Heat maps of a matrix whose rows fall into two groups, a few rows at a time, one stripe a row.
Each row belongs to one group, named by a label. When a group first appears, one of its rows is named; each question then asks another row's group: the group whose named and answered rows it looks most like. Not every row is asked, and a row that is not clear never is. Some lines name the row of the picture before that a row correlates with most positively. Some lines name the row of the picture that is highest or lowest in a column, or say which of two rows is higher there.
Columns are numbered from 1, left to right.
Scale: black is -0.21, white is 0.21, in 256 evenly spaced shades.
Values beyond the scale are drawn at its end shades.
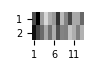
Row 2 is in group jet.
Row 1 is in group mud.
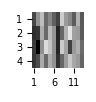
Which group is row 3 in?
mud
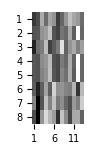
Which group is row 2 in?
mud
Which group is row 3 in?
jet
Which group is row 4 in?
mud
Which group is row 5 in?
mud
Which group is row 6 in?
jet
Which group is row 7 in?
jet
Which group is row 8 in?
mud
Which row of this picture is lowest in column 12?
6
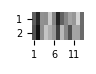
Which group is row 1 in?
mud
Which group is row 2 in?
mud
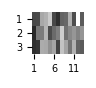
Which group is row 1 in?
mud
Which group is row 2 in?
jet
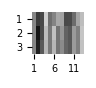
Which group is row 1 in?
jet
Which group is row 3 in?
jet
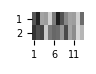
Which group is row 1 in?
mud
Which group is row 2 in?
jet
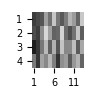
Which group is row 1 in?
jet
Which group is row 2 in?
mud
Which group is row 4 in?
mud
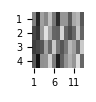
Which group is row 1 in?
mud
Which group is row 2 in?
mud
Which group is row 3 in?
jet
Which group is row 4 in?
mud
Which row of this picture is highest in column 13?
3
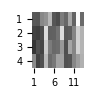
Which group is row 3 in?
jet
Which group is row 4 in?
jet
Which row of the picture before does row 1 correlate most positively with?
4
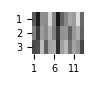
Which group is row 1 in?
mud
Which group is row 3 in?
mud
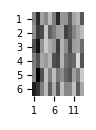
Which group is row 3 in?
mud
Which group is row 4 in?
mud
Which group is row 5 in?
jet
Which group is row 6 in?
jet
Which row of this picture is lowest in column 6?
4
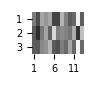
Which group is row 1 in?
mud
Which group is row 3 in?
mud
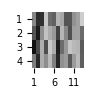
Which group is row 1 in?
jet
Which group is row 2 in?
mud
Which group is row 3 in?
mud
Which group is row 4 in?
mud
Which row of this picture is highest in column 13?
1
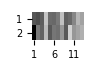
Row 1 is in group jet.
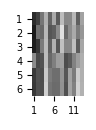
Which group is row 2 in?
jet
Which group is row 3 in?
jet
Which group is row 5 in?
jet
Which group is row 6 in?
jet
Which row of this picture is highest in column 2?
2
